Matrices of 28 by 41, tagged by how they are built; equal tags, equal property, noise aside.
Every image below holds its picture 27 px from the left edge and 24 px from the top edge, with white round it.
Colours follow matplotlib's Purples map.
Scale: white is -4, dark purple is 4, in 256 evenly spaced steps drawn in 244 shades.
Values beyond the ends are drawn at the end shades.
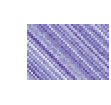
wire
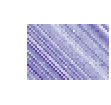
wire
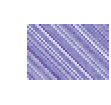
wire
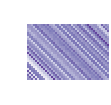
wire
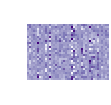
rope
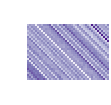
wire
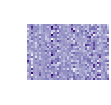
rope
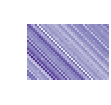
wire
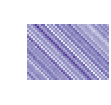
wire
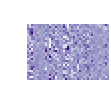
rope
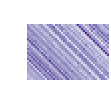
wire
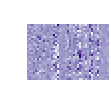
rope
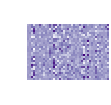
rope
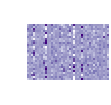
rope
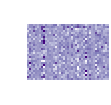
rope
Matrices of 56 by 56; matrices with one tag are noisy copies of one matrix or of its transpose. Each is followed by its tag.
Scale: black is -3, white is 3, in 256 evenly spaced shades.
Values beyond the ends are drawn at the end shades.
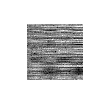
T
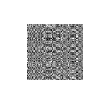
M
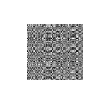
M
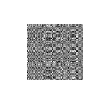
M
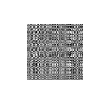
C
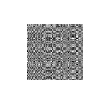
M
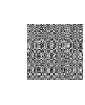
M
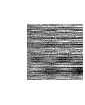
T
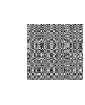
M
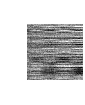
T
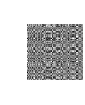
M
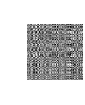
C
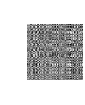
C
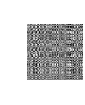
C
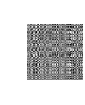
C
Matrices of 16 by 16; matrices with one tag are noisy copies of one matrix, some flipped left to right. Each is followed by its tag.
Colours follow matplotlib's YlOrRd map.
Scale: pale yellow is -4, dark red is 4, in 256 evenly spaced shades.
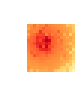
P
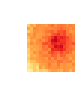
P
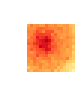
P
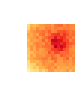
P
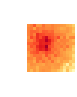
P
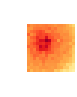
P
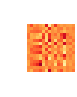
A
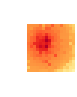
P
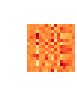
A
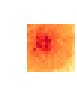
P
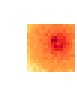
P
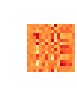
A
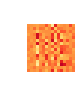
A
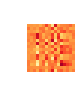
A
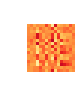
A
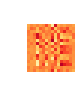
A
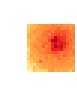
P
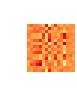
A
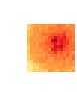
P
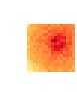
P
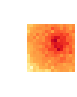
P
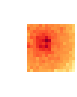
P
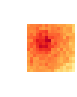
P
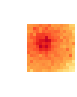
P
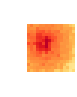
P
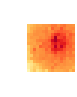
P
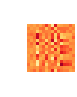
A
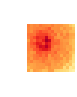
P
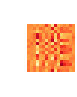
A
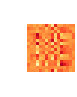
A
